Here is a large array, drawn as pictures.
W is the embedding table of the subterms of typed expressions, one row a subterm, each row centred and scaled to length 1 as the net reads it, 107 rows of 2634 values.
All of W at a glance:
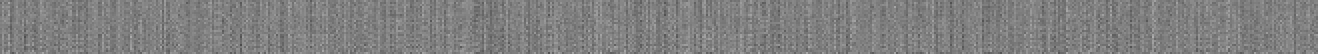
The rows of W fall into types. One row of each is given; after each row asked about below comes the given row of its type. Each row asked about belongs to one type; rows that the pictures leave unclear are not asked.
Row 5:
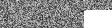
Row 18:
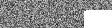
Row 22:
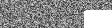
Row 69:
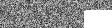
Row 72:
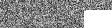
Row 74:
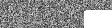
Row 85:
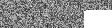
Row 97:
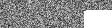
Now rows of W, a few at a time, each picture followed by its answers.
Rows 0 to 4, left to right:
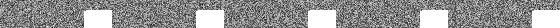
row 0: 18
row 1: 74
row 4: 5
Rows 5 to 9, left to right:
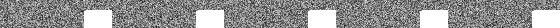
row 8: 97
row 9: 74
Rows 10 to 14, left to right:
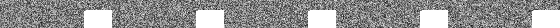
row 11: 5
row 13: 22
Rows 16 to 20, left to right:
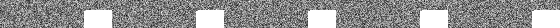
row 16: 69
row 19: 72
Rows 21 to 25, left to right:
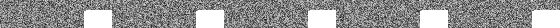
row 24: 5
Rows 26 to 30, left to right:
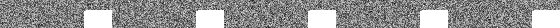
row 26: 74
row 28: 69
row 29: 22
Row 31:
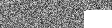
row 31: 85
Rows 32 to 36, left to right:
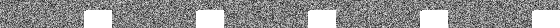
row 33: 85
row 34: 22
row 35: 18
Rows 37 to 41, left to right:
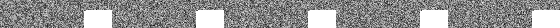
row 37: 85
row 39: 69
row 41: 18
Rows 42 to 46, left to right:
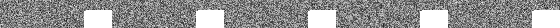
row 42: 74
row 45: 85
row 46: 85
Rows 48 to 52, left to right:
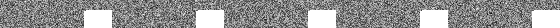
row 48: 18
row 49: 85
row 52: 97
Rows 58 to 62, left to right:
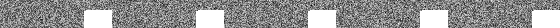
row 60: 74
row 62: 74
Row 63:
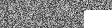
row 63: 5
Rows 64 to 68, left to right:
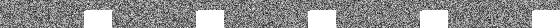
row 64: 22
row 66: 97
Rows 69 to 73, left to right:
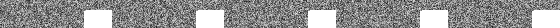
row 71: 72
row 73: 74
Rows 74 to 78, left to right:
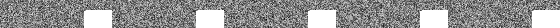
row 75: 5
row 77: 85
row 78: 69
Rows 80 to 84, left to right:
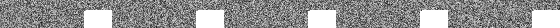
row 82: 97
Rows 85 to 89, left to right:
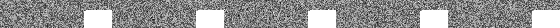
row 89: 5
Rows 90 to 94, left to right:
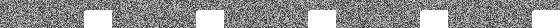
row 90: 74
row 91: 5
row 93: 72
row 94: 74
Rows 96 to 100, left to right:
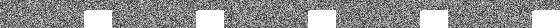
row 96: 97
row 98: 5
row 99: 72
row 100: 97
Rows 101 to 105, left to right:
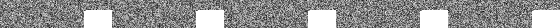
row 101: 85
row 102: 85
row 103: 5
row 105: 22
